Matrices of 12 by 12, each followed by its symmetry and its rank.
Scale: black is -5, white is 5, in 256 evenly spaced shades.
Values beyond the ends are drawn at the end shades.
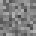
neither, full rank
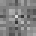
symmetric, rank two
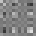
symmetric, rank two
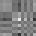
symmetric, rank one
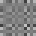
symmetric, rank one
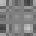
symmetric, rank one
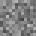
neither, full rank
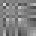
symmetric, rank two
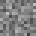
neither, full rank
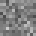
neither, full rank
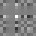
symmetric, rank one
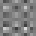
neither, rank one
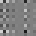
neither, rank one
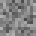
neither, full rank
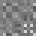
symmetric, rank two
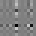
neither, rank one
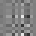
neither, rank one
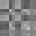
symmetric, rank two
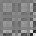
symmetric, rank one
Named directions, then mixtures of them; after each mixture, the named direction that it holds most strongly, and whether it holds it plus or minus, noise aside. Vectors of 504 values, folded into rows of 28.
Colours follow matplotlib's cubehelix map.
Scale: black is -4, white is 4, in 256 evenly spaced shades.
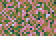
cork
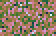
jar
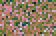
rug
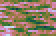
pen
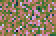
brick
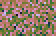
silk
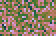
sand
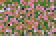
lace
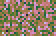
lace, minus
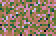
rug, minus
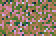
rug, plus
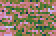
pen, plus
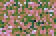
jar, plus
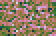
brick, minus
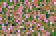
cork, minus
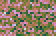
silk, plus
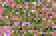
rug, minus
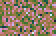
jar, plus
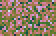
brick, minus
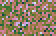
rug, minus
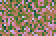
sand, plus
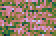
pen, minus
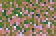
silk, minus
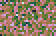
rug, plus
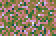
jar, minus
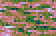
pen, plus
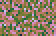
sand, plus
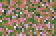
silk, minus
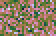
lace, plus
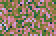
sand, plus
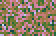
sand, minus
